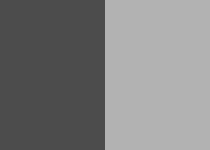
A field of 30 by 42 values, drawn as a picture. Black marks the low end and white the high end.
The table splits into one row of 2 panels. Panel 1,1: low, flat. Panel 1,2: high, flat.
